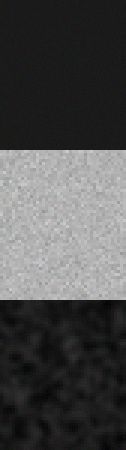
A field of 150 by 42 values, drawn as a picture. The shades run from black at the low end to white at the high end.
It is made of 3 by 1 panels. Panel 1,1: very low, flat. Panel 2,1: high, fine-grained, faint in contrast. Panel 3,1: very low, blotchy, faint in contrast.
